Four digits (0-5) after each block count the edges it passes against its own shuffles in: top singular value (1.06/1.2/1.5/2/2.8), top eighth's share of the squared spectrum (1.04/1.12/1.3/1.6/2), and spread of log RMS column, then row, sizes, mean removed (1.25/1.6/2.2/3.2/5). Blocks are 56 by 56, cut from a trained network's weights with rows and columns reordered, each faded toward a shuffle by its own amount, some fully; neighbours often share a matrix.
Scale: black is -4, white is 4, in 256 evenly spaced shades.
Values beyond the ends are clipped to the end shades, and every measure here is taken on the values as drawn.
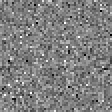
0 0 0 0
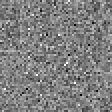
2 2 1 0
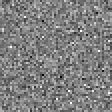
1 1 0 0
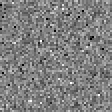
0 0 0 0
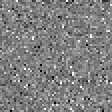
2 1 0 1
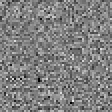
3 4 2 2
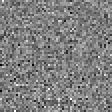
2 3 1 1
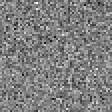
1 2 0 0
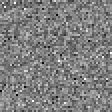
0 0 0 0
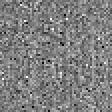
2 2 0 1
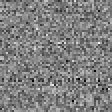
3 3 0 1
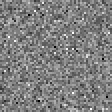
0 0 0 0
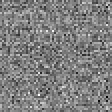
3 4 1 1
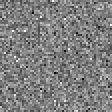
1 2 0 0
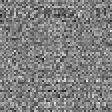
4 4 1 2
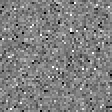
1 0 0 0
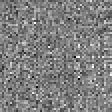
3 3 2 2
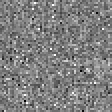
1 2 0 0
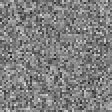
1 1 0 0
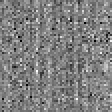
3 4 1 2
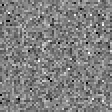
2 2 0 1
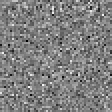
2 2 1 1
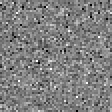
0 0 0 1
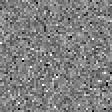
0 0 0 0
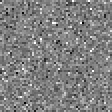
0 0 0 0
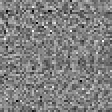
3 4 1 1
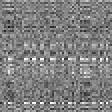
4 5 2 3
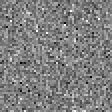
1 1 0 0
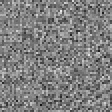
3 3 1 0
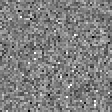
0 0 0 0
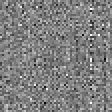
3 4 2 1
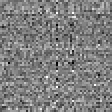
3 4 2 1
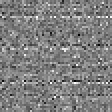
4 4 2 2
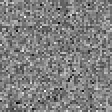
2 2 0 0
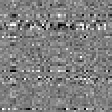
4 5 1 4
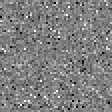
1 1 0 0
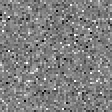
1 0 0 0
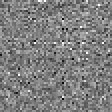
3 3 1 1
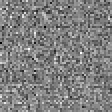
3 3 1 1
